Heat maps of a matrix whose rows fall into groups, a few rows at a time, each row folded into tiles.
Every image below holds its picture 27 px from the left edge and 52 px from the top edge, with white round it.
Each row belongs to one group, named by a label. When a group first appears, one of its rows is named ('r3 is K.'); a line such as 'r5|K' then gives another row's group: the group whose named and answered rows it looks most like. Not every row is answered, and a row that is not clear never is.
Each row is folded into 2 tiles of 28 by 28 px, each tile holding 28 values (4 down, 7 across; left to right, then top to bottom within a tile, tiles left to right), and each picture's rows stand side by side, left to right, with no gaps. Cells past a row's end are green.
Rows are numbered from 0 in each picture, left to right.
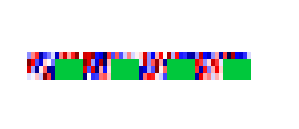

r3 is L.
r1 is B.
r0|B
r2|L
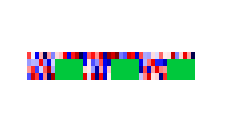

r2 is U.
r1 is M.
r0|U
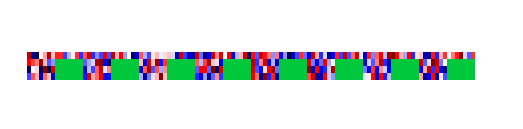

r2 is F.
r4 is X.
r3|F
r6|M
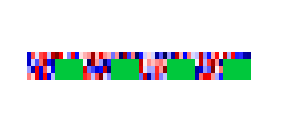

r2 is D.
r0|M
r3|L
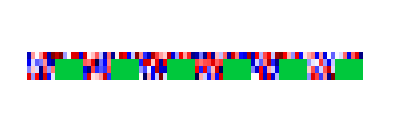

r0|M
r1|B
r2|F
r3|D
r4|M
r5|U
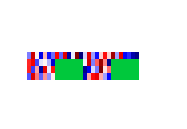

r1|L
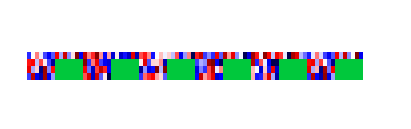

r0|D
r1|X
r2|L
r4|X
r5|D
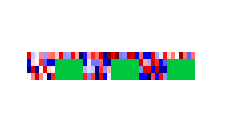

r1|M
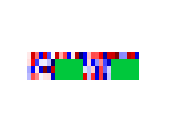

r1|M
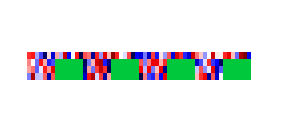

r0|U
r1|U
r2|D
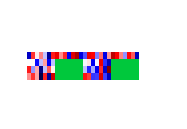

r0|M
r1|M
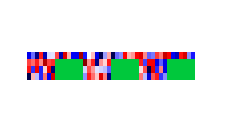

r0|D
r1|B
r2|X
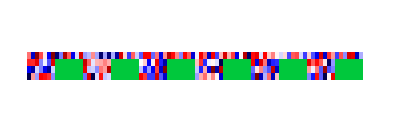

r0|B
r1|D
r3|L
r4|X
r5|F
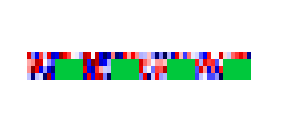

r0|F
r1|X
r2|D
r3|F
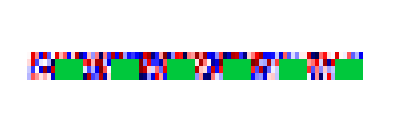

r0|L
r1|D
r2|B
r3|B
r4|B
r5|F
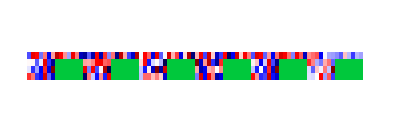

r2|L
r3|X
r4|M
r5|L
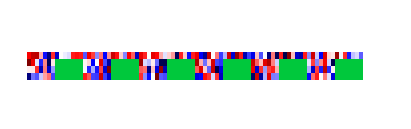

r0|B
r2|X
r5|L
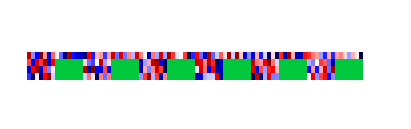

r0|F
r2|U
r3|F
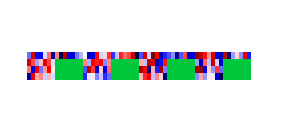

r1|F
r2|X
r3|X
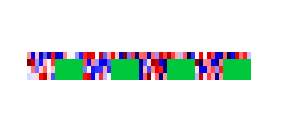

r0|B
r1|X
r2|U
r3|X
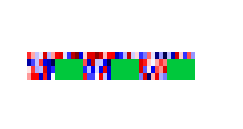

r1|X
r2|D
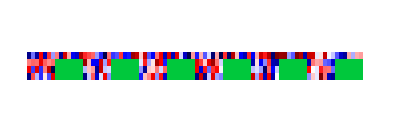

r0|D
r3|D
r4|M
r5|X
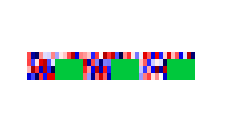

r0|F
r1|X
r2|L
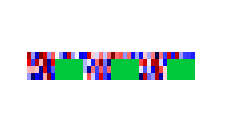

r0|F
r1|M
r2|D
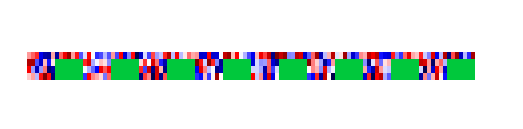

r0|B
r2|D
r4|M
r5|B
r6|X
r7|B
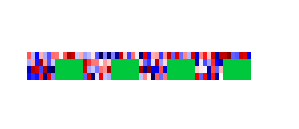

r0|F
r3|M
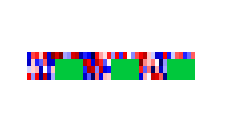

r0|M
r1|F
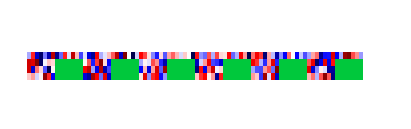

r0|B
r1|F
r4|L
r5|B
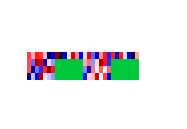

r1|L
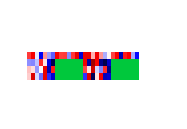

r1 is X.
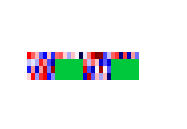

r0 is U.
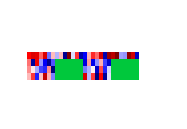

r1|M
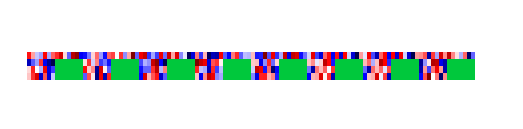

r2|U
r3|B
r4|F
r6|L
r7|U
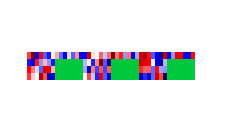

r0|X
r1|M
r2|B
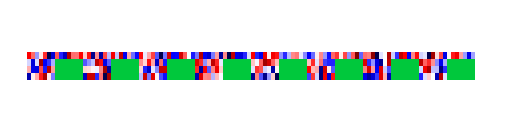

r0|X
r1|U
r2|X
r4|F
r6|B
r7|F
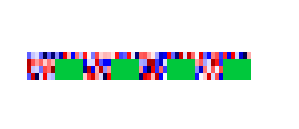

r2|X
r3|L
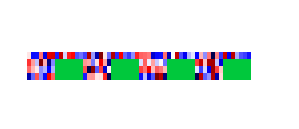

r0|F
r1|L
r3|D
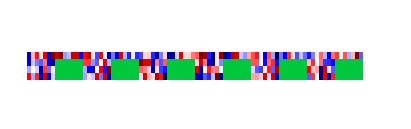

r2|B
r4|L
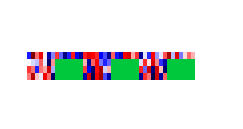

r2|D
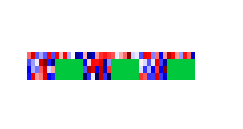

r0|U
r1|F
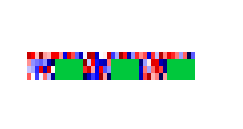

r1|B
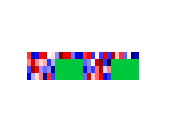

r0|F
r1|U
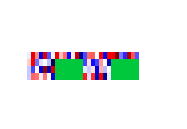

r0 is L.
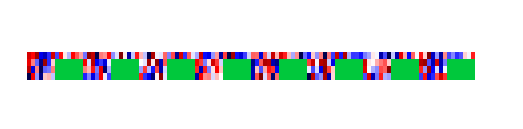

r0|B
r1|B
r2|F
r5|D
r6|D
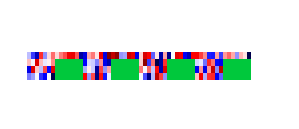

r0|F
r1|M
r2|B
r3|U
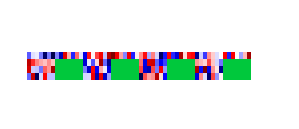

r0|D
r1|M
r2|X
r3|D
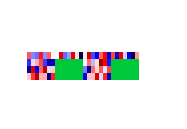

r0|U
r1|L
